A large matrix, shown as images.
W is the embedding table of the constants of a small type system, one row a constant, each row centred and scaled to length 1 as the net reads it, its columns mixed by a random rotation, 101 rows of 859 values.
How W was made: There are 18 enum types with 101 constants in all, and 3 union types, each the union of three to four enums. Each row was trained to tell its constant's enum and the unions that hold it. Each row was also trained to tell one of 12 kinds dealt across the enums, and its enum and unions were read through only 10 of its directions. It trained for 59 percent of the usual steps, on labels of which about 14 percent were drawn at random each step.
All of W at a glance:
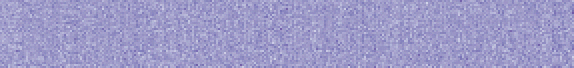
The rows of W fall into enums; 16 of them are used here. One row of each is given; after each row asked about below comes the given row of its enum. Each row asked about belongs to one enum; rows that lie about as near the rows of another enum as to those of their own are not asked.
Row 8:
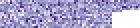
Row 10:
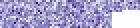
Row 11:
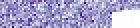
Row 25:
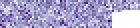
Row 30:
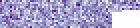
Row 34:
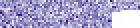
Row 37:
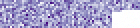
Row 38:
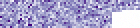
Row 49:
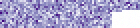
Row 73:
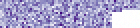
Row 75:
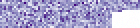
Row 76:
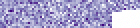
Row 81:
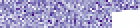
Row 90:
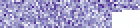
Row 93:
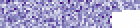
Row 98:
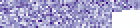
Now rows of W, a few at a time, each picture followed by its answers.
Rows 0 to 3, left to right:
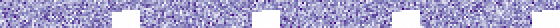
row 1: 30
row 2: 38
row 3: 49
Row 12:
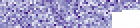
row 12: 73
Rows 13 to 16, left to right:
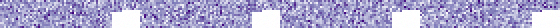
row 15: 98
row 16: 90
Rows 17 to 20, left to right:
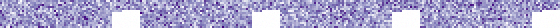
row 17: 34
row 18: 10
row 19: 90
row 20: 93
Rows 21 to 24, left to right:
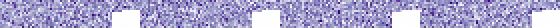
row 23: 37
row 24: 76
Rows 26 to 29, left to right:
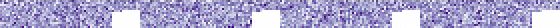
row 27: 49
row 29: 37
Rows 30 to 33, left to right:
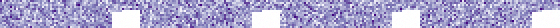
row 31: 11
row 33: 11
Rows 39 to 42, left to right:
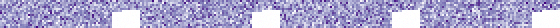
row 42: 93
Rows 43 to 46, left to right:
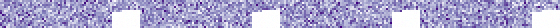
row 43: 34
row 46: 37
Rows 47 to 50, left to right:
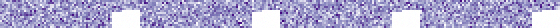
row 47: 75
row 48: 38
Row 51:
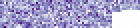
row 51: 10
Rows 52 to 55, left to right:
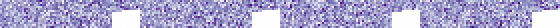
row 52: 8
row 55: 8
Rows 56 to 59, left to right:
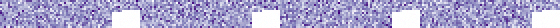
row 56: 34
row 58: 37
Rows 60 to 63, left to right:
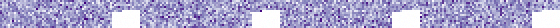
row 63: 11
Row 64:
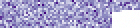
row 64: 34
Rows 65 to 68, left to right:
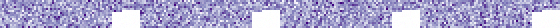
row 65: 90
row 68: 73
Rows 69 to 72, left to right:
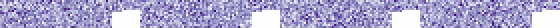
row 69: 10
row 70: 90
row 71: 73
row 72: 98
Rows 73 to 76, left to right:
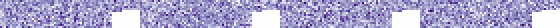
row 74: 75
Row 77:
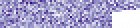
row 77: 76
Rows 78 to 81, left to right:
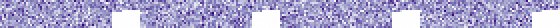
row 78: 93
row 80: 30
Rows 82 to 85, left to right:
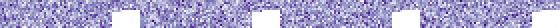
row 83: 10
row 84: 11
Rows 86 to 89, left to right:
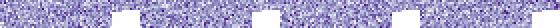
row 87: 34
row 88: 38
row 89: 30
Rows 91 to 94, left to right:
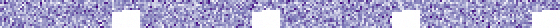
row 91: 38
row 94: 30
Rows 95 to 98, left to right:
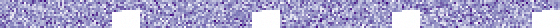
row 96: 75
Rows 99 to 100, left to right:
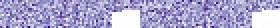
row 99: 73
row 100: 10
